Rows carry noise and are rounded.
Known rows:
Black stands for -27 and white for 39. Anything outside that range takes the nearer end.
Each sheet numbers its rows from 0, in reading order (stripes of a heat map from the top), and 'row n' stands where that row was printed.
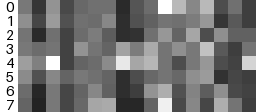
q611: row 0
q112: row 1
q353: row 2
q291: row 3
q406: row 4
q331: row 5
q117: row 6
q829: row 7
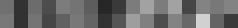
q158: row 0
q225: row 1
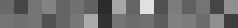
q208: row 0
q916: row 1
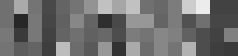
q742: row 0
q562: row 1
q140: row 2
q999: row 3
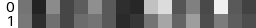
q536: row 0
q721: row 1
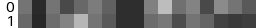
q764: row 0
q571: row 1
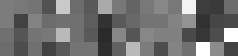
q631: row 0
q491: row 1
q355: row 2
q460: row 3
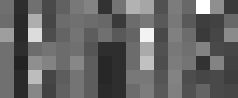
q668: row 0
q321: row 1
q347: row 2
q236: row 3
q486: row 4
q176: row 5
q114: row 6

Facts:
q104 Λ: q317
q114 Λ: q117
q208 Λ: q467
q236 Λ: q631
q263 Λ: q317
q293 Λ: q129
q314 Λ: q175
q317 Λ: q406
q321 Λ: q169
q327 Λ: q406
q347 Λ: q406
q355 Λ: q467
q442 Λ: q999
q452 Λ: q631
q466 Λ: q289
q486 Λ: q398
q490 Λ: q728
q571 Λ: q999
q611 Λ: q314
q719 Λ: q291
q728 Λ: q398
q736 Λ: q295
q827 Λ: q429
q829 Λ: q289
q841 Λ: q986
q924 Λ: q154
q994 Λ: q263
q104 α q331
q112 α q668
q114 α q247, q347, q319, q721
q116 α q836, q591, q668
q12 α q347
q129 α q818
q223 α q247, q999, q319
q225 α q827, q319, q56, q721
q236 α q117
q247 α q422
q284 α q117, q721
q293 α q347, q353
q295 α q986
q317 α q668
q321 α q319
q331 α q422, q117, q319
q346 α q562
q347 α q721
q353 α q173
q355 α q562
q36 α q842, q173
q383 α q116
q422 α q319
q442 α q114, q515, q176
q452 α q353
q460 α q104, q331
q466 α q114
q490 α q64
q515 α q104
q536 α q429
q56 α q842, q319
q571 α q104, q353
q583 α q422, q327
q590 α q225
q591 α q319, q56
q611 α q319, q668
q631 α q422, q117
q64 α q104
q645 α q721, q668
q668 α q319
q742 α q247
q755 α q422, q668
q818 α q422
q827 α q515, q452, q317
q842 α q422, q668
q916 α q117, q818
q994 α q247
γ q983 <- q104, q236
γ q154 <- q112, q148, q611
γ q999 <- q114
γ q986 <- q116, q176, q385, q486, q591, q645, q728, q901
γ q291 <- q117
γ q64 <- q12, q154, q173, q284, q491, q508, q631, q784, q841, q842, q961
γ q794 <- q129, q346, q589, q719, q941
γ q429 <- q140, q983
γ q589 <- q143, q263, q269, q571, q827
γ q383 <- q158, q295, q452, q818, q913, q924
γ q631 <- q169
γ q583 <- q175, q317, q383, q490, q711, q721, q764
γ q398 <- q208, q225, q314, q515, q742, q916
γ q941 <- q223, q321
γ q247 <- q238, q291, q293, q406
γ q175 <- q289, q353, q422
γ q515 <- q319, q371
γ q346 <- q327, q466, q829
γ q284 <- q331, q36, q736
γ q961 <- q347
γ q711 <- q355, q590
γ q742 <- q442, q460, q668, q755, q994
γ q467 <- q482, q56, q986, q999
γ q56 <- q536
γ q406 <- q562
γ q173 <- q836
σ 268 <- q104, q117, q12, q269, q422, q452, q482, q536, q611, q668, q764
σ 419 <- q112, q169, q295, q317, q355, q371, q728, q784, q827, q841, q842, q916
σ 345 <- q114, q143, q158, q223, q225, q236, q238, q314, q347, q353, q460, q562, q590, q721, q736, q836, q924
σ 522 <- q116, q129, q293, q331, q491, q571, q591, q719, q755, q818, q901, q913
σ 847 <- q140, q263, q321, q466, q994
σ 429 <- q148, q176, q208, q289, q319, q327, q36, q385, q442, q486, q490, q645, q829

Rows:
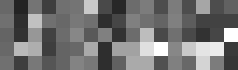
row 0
q466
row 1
q129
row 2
q263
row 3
q314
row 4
q319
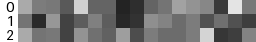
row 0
q295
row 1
q482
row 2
q64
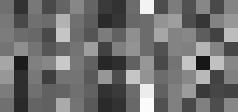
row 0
q104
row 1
q913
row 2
q711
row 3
q755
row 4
q728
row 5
q429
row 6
q736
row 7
q452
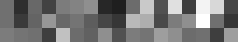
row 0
q289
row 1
q442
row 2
q383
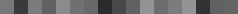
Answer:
q841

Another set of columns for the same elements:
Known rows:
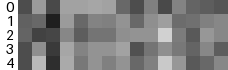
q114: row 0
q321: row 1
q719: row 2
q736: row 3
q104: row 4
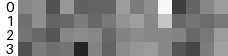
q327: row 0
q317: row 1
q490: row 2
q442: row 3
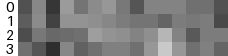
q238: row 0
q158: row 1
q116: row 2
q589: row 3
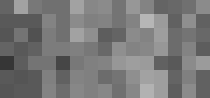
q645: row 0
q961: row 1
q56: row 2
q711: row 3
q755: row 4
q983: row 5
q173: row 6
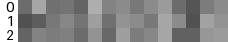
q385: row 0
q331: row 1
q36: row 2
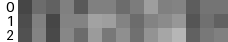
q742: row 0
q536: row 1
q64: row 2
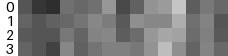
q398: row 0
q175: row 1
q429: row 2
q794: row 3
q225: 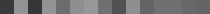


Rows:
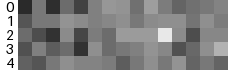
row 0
q668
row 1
q631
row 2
q571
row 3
q319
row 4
q247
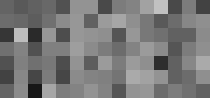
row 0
q999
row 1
q355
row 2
q460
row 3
q486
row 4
q208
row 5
q515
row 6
q223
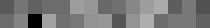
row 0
q986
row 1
q143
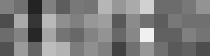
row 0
q827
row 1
q236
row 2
q263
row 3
q347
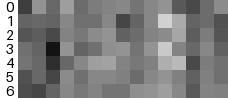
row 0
q994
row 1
q406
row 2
q117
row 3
q269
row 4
q728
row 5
q140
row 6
q293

